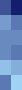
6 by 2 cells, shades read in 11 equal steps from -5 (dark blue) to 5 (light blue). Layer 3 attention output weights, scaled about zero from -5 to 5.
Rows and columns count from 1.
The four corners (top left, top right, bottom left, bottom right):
-2 -5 0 5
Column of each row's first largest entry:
1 1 1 1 1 2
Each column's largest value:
4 5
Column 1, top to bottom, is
-2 2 1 1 4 0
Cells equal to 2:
1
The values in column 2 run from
-5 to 5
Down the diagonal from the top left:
-2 0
